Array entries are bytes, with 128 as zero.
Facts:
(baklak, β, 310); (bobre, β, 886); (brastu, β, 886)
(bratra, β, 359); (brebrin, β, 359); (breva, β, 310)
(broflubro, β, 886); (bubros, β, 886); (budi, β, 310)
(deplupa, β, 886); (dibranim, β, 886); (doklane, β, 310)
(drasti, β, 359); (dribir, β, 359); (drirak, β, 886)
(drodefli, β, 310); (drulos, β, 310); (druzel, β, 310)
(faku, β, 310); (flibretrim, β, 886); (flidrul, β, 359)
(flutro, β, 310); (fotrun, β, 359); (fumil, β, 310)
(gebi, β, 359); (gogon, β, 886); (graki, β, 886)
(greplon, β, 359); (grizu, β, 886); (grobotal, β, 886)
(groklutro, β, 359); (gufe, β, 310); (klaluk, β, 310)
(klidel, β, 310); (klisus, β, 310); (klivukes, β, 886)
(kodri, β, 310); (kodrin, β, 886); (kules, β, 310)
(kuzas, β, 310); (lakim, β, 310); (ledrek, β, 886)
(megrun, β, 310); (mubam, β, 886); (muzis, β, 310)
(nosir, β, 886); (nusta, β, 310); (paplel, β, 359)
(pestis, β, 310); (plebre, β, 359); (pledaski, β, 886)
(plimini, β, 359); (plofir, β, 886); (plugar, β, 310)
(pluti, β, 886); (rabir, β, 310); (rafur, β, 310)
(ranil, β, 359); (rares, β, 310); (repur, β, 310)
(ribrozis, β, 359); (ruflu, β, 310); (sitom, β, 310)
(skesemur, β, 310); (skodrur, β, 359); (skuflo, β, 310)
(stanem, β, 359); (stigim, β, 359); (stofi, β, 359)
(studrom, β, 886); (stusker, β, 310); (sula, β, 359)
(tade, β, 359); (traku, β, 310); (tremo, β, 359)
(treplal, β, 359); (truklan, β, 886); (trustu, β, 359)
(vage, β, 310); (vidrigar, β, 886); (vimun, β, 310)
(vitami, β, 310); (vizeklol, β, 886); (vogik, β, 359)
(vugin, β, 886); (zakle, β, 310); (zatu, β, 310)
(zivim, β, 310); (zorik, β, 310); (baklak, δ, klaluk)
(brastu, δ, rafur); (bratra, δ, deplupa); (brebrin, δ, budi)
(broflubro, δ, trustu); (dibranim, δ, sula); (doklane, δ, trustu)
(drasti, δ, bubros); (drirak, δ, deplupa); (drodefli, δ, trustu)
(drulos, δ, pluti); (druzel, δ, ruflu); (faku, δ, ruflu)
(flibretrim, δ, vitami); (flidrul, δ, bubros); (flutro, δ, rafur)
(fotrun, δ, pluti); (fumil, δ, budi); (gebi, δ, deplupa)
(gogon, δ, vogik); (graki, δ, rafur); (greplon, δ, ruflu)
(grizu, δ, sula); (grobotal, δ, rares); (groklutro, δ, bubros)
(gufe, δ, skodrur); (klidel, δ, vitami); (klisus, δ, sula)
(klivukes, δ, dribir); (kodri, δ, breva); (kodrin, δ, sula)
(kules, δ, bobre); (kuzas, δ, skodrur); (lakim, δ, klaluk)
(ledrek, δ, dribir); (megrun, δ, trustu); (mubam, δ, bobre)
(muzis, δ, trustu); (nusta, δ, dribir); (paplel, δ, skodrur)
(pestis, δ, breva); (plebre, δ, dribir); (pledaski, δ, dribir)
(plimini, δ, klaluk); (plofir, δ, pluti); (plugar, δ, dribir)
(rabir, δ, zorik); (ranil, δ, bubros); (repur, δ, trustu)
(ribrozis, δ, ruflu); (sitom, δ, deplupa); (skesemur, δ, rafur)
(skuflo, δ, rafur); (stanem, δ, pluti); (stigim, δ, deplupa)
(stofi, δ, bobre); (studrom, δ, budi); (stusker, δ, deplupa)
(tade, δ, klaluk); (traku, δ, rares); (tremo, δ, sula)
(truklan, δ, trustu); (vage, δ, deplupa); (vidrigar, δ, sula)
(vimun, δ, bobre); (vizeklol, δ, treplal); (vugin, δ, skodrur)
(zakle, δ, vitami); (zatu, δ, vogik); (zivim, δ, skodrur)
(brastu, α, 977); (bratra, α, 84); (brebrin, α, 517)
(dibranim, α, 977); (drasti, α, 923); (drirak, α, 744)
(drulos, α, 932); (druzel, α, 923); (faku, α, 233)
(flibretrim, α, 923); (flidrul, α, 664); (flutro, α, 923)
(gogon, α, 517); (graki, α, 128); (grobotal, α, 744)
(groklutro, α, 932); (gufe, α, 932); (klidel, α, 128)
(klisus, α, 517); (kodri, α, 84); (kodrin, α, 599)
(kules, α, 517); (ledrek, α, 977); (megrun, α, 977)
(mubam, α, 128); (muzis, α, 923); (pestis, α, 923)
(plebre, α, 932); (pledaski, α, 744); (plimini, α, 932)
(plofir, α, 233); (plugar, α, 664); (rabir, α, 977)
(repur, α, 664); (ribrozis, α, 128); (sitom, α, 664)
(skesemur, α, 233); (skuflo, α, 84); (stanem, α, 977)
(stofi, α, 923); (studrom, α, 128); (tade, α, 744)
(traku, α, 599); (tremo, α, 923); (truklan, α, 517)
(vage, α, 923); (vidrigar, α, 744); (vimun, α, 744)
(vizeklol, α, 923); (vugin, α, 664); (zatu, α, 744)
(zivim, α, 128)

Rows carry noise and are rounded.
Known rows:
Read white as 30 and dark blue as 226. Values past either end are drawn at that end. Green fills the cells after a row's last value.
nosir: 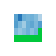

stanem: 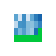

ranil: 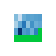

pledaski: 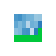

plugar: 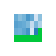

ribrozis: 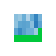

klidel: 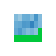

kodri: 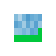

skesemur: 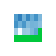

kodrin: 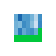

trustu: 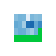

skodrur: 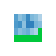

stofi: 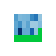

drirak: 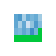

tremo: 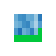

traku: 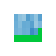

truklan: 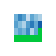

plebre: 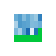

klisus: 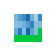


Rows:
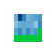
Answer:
dibranim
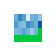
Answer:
broflubro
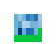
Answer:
kules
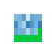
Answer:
muzis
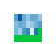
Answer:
ledrek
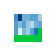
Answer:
brastu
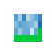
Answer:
pluti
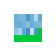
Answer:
nusta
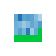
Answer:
gogon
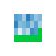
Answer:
skuflo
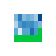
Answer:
plimini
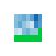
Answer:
faku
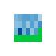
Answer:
bubros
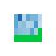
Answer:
deplupa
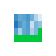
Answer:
vugin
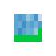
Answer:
studrom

